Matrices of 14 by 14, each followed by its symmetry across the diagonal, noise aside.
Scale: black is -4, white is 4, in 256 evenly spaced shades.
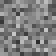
neither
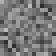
symmetric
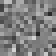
antisymmetric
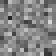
neither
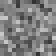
antisymmetric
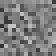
neither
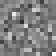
symmetric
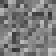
symmetric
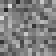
antisymmetric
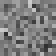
symmetric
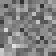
neither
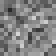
symmetric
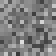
symmetric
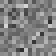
symmetric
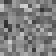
antisymmetric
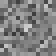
symmetric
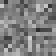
antisymmetric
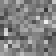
neither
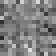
antisymmetric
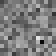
symmetric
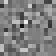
antisymmetric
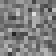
antisymmetric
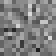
antisymmetric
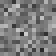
neither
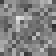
symmetric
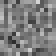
neither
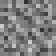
antisymmetric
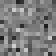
neither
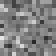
neither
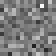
neither
